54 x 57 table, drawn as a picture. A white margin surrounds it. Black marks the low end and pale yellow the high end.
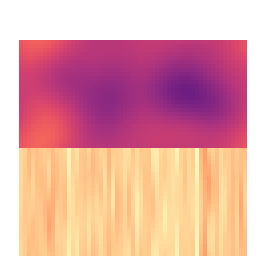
It is made of 2 by 1 panels. Panel 1,1: middling, smooth. Panel 2,1: very high, streaked downward, faint in contrast.
